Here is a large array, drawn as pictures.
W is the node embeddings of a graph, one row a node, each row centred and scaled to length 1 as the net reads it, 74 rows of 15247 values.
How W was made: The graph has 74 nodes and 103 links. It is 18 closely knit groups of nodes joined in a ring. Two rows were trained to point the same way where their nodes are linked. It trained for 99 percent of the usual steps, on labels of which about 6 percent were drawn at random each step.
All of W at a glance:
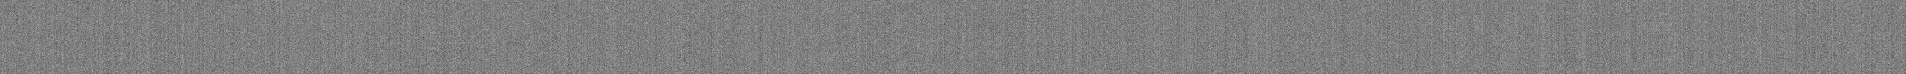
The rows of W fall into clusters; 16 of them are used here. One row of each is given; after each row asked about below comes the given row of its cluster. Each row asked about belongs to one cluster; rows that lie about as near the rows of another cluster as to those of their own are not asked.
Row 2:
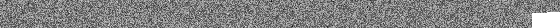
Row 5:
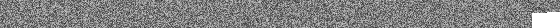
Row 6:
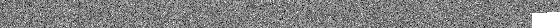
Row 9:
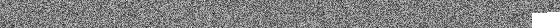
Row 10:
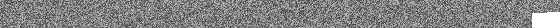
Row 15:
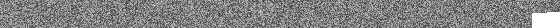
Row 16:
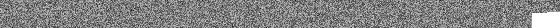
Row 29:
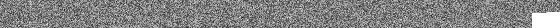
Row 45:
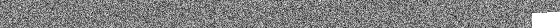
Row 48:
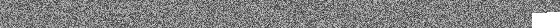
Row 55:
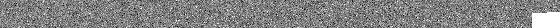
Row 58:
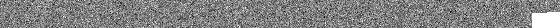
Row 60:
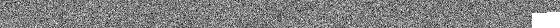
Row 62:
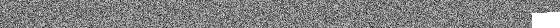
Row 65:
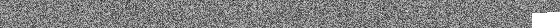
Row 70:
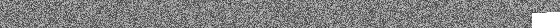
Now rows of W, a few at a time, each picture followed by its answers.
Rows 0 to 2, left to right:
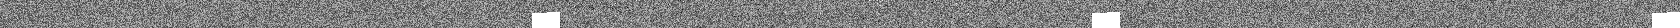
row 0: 62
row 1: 65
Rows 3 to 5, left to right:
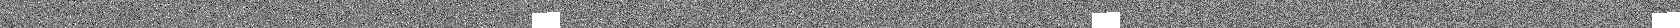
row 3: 9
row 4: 5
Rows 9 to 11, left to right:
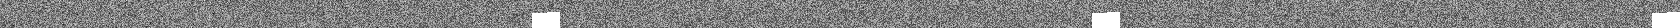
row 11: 6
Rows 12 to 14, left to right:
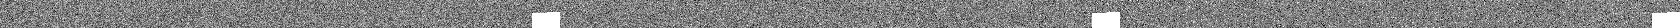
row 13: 70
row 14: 5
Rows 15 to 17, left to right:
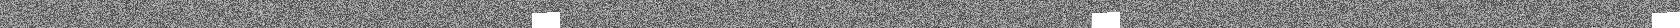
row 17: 45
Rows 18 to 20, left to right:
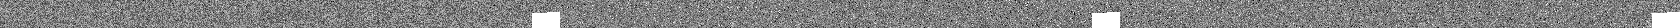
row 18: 65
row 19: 15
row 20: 9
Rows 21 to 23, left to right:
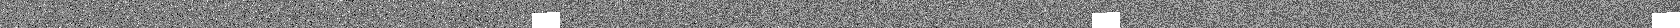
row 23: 15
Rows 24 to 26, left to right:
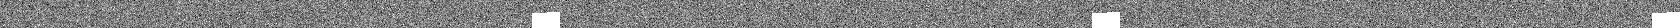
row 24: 65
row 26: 29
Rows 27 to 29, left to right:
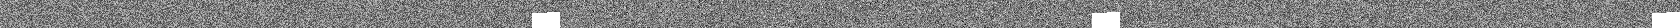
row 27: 48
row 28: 60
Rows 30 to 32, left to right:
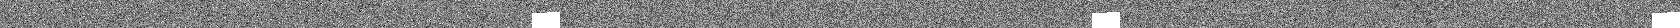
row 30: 29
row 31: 6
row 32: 48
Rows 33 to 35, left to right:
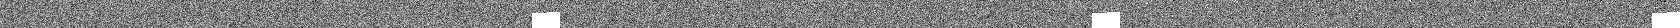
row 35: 45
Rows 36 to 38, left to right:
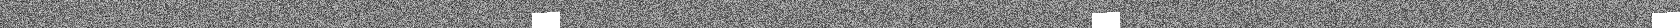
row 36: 62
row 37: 10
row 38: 10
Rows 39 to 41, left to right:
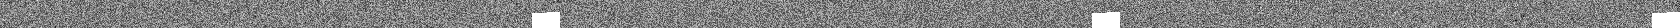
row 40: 15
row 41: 70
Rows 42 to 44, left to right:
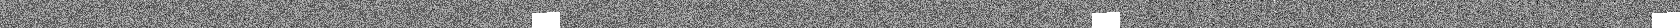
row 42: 2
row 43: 2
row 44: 55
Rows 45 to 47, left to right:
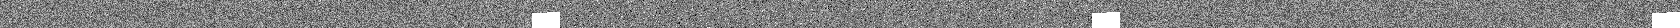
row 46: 70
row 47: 6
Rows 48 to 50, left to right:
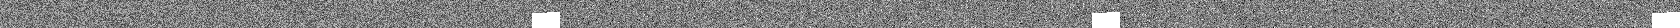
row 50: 70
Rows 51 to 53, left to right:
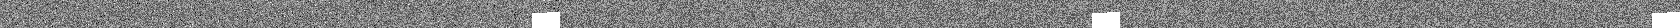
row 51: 45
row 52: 9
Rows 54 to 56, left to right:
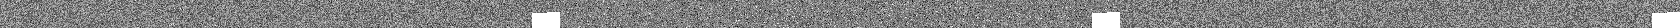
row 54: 55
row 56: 45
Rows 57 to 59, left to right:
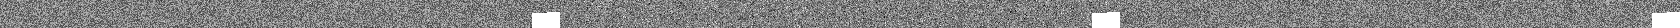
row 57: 55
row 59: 29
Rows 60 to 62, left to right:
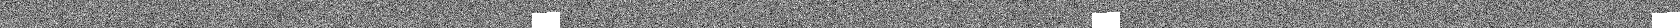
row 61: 58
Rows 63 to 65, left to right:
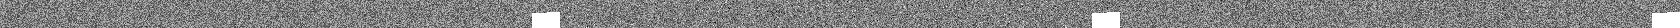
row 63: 2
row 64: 15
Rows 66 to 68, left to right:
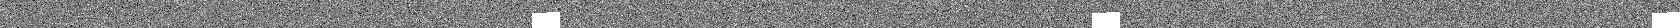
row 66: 62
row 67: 48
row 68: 5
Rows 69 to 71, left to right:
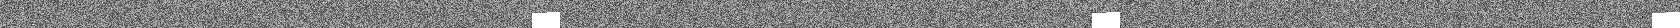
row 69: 10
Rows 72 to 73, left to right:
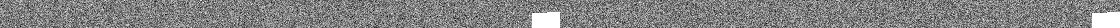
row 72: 16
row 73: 16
